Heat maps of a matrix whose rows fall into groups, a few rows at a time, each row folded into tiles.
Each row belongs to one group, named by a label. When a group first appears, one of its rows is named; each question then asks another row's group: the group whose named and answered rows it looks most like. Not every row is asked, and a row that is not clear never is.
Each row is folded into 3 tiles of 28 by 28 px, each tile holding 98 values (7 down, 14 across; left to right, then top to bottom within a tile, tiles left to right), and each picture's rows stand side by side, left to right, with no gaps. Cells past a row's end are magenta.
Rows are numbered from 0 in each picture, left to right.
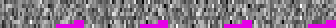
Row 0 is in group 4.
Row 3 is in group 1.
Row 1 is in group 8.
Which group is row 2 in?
8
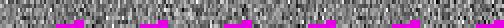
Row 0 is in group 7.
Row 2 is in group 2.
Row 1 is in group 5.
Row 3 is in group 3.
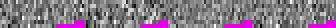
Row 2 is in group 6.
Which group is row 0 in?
5
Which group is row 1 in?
4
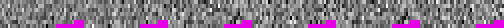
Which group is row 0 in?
3
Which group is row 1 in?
8
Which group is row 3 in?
7
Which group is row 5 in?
5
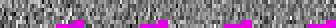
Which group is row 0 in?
4
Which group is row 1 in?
3
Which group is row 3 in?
5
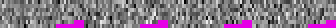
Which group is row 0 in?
8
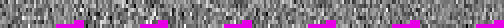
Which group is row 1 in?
4
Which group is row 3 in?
4
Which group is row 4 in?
7
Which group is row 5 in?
3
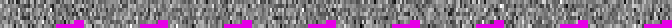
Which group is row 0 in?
7
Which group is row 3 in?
7
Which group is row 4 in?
8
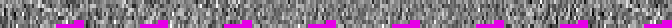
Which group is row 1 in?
4
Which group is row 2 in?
1
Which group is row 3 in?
6
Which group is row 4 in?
6
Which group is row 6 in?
3
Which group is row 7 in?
4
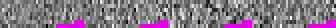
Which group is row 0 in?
3
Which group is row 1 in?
5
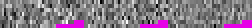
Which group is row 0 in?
4
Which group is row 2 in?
3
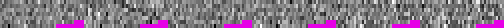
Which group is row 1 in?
1
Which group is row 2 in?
3
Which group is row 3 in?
8
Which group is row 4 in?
2
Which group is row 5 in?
2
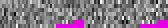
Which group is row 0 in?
4
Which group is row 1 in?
5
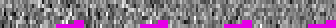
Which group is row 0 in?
4
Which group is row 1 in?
4
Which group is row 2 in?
1
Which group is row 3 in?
8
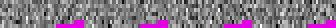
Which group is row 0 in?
1
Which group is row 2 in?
7
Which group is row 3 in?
8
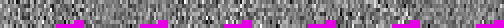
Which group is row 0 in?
7
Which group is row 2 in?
5
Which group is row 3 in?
8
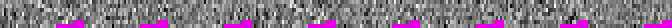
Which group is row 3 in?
4
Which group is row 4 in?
2
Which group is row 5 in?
8
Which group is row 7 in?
3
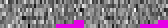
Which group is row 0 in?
7
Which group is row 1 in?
7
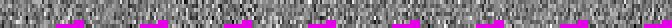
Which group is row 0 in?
4
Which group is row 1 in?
3
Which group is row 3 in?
2
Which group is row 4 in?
5
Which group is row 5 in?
2
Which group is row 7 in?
3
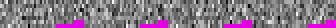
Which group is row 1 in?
2
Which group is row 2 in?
8
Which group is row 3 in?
4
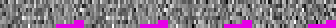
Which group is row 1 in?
5
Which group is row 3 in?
7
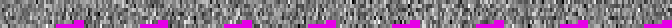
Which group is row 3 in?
3
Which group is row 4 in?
7
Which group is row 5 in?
1
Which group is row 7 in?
7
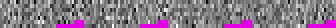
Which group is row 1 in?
5
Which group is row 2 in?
8
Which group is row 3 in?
6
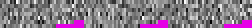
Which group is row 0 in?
5
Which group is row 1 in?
1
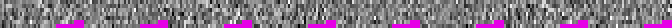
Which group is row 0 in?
4
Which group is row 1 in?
7
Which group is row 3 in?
3
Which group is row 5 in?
3
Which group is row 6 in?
4
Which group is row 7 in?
5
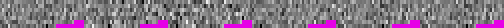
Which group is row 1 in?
8
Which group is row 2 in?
2
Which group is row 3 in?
2
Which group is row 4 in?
3
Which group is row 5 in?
3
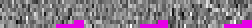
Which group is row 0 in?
1
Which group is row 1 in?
6
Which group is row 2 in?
4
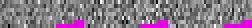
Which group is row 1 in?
5
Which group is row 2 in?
6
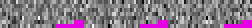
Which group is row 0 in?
5
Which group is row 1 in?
8
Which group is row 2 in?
7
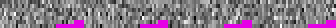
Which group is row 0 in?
1
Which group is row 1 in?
1
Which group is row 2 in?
4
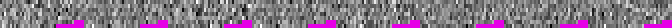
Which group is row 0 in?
1
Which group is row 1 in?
8
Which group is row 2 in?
2
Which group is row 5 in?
3
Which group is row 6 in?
3
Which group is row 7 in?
4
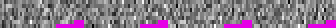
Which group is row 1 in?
2
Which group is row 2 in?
6
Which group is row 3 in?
6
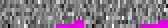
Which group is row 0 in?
2
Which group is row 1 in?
5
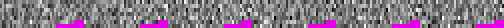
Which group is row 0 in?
4
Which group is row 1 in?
2
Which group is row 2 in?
5
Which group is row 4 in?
5
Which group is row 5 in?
5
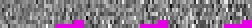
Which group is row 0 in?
6
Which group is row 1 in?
2
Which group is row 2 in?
2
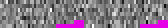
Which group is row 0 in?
7
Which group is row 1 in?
8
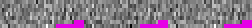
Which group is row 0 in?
6
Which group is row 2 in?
6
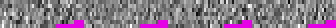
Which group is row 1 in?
6
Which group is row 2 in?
2
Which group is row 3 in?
6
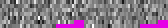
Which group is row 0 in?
5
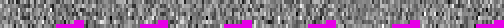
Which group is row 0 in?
7
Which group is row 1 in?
4
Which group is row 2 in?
7
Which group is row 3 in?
1
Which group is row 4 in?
6
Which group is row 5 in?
1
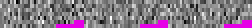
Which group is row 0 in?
7
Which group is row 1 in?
1
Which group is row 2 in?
1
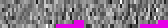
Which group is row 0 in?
6
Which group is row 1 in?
3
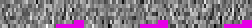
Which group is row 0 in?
6
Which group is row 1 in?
8
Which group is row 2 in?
3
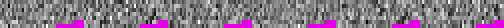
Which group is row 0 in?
6
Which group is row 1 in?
1
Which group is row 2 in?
4
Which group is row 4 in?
1
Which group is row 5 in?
2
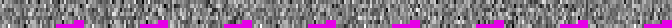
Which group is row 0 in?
8
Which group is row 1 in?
8
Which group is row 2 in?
1
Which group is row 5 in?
7
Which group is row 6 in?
2
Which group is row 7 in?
6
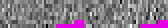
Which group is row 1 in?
6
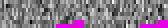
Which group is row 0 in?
1
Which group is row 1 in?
2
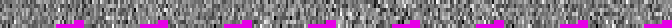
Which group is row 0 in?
2
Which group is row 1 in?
5
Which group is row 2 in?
3
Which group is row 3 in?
7
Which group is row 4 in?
1
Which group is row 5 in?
5
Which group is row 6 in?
2
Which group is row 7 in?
2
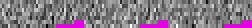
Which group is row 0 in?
3
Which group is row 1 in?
6
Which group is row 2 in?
8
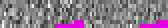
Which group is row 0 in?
1
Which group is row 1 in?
6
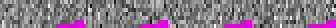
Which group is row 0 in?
1
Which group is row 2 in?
6
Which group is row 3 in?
5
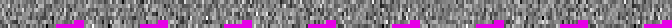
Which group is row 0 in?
3
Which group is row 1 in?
8
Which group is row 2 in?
5
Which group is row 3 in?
1
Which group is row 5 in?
6
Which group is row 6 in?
7
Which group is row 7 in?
3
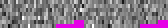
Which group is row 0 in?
5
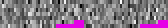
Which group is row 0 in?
8
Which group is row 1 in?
3
